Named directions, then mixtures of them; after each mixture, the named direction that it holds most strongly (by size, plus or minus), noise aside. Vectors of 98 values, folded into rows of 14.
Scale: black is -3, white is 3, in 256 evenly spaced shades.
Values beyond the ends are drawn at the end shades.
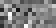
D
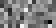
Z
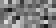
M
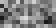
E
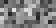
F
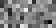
Z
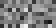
Z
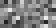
M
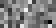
Z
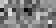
F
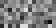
Z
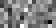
Z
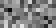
M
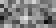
E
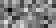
M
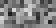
F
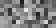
F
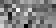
D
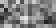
E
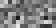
M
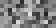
F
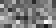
E
